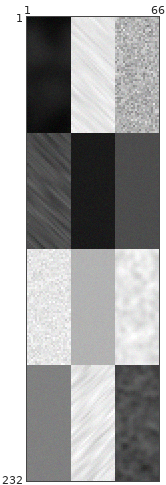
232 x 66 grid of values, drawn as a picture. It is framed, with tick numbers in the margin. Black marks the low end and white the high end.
The table splits into 4 rows of 3 panels. Panel 1,1: very low, smooth, faint in contrast. Panel 1,2: very high, slanting down to the right, faint in contrast. Panel 1,3: high, fine-grained. Panel 2,1: low, slanting down to the right, faint in contrast. Panel 2,2: very low, flat. Panel 2,3: low, flat. Panel 3,1: very high, fine-grained, faint in contrast. Panel 3,2: high, flat. Panel 3,3: very high, blotchy, faint in contrast. Panel 4,1: middling, flat. Panel 4,2: very high, slanting up to the right, faint in contrast. Panel 4,3: low, blotchy, faint in contrast.
